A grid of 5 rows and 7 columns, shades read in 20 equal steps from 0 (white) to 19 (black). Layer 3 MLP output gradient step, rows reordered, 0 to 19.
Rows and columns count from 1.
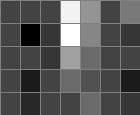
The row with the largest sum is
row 4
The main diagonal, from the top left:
14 19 15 11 11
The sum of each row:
75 86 89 100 98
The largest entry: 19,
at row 2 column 2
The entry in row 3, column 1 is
14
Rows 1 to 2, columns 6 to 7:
14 10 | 14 15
